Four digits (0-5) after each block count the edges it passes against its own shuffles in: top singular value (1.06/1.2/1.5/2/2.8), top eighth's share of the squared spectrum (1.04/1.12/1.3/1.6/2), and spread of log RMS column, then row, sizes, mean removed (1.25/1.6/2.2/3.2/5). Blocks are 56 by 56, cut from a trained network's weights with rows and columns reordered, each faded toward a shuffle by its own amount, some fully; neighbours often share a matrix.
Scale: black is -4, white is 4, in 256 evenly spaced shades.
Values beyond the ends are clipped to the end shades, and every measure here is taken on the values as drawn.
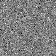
0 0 0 0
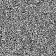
0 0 0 0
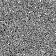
1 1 0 0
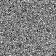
0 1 0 0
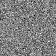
1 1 0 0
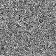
0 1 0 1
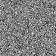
0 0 0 0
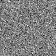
0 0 0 0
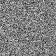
2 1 0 0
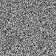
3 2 0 1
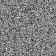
2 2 0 0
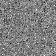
2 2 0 0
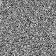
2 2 0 0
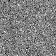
1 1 0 0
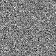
2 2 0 0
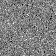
1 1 0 0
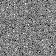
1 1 0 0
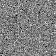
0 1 0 0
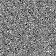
1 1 0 0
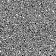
0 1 0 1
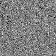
2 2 0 0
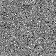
0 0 0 0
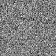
3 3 0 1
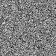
0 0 0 0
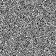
0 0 0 0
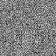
3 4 1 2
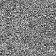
3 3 1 2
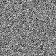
2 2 0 1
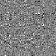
3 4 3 2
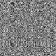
3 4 1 2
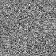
3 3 1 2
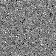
1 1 0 0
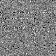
2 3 1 2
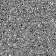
1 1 0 0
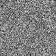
2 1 0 0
